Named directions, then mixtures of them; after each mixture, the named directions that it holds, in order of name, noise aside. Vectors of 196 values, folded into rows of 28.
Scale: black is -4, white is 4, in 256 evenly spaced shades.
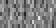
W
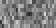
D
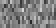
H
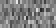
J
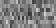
D, J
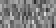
D, J, W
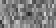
D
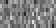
J, W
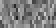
D, H, W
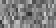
D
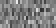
J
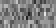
D, J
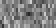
D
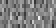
W
